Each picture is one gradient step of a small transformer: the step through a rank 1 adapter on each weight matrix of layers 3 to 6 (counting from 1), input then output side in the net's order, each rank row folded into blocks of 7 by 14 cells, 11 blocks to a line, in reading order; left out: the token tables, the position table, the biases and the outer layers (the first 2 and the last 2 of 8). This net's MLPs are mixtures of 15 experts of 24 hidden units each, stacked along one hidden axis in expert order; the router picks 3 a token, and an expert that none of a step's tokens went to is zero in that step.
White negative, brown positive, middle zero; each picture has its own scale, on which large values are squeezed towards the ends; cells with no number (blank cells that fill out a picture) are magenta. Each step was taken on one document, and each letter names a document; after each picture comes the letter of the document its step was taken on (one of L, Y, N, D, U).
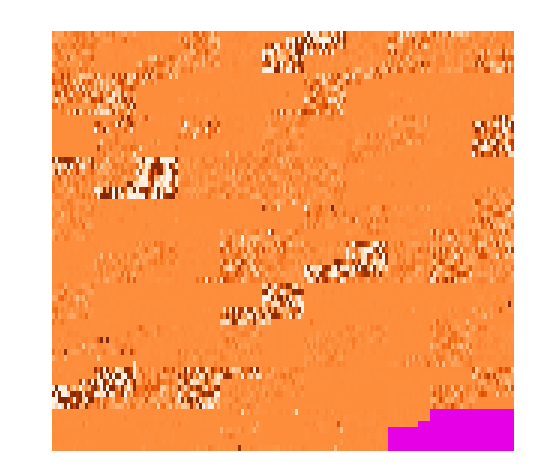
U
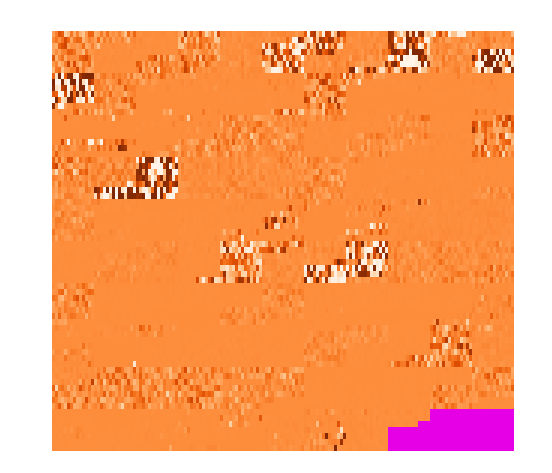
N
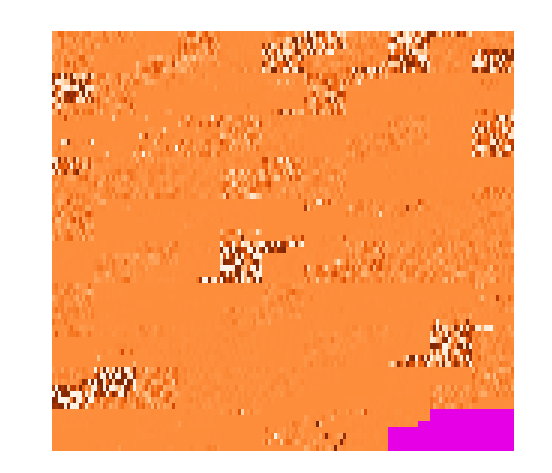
N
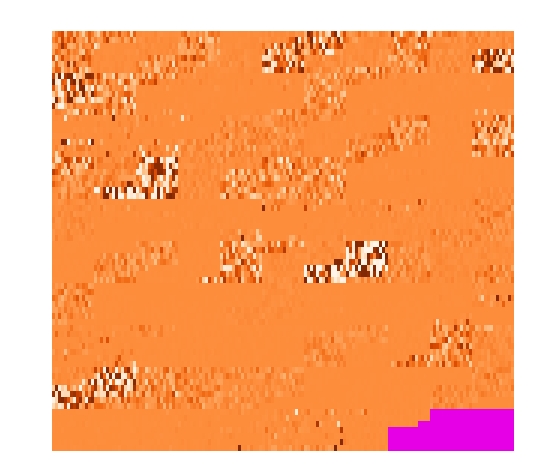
N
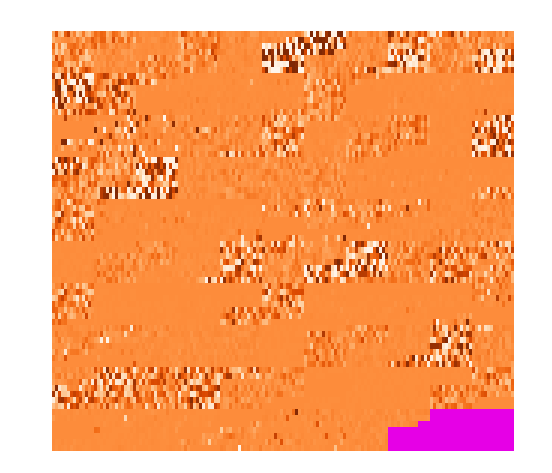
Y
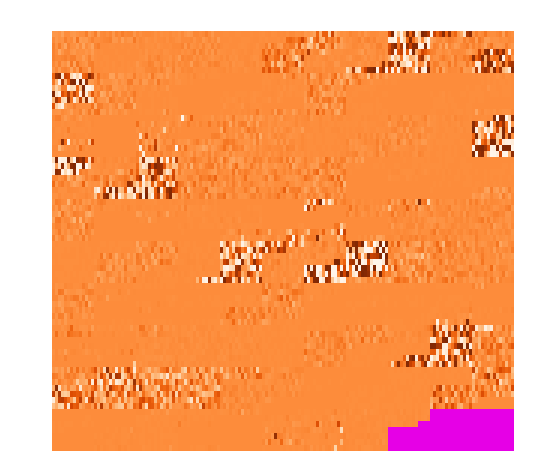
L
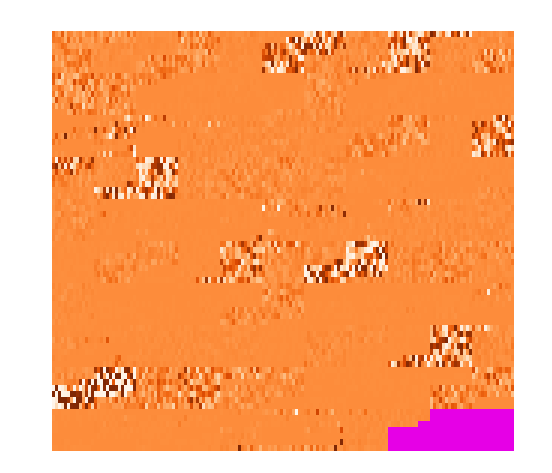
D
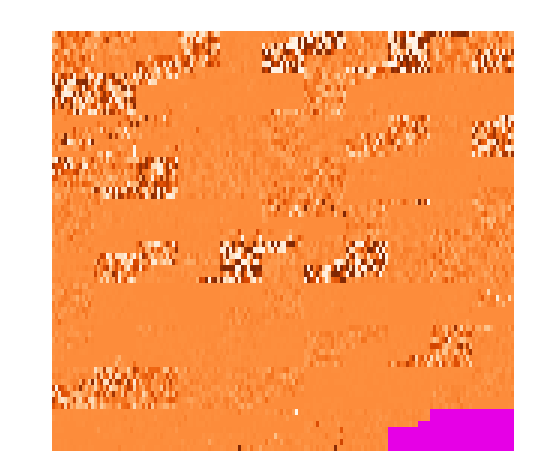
D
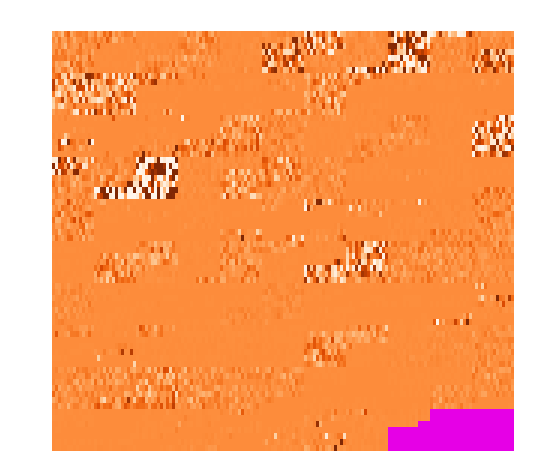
N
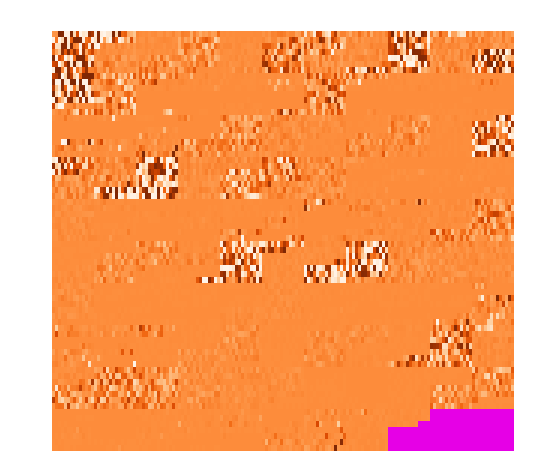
N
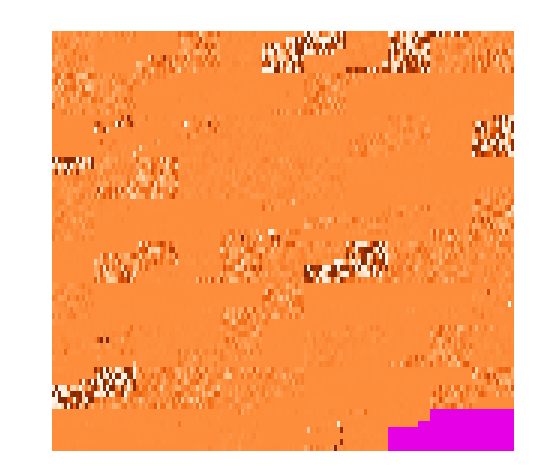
U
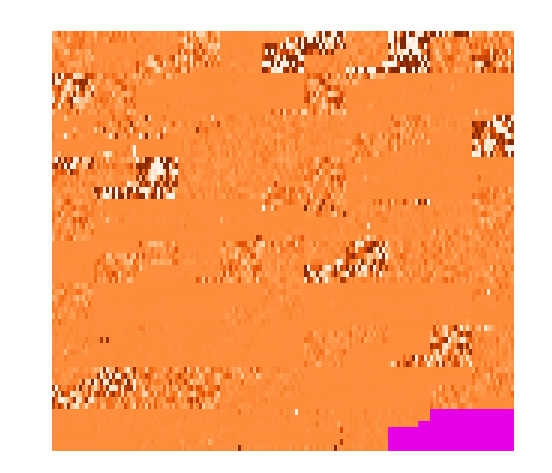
D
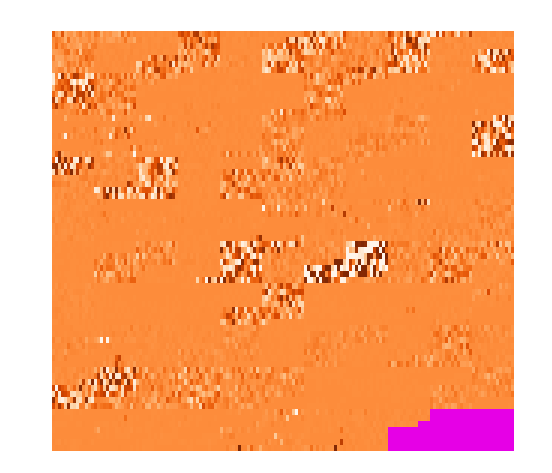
Y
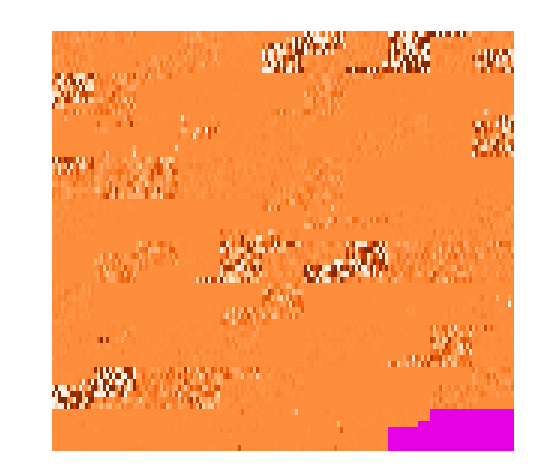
U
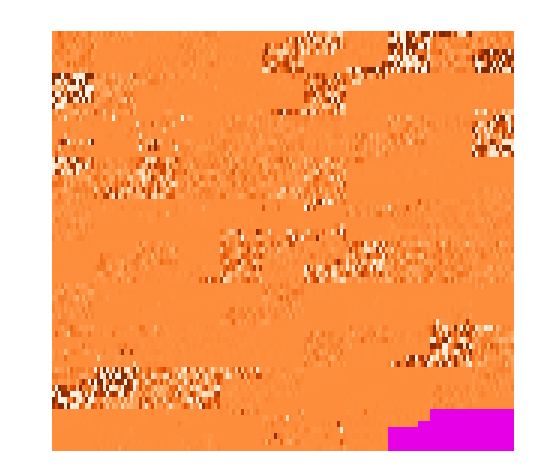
L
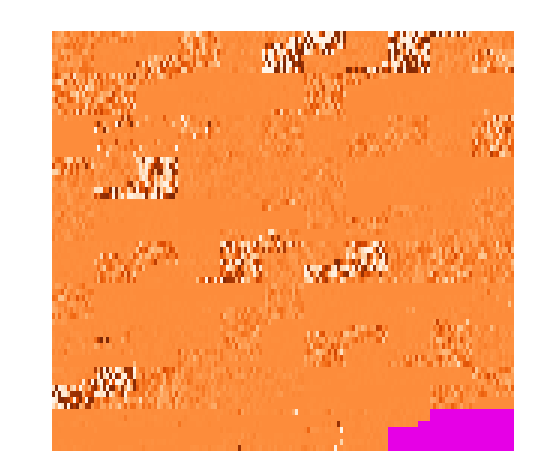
U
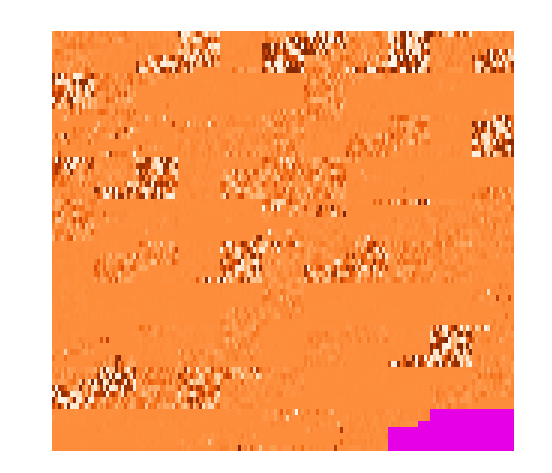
D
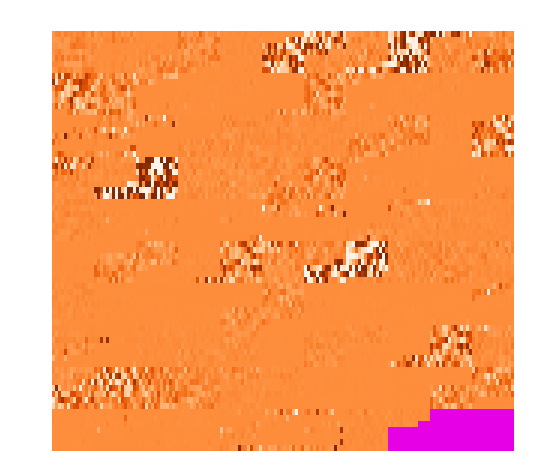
D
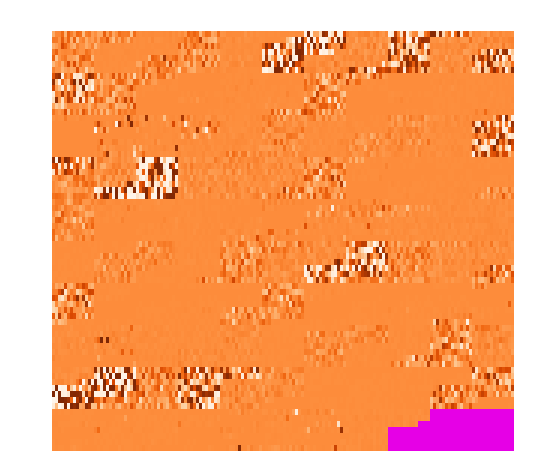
U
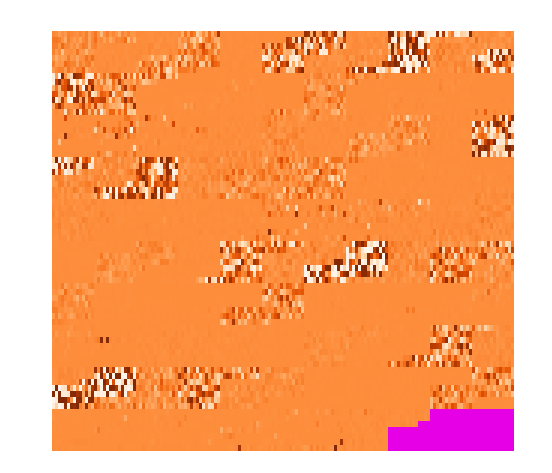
Y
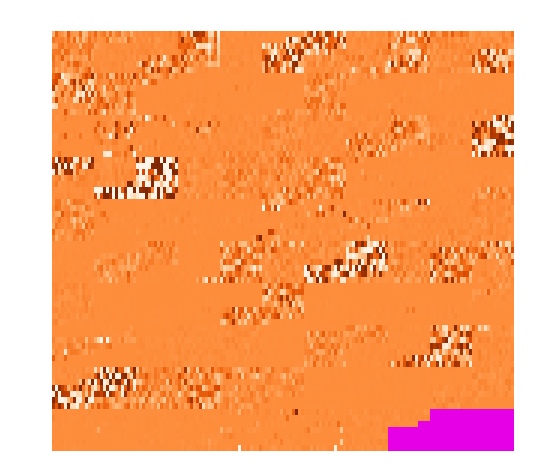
Y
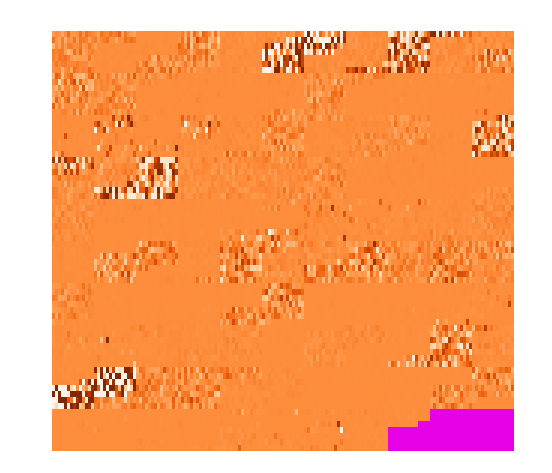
U
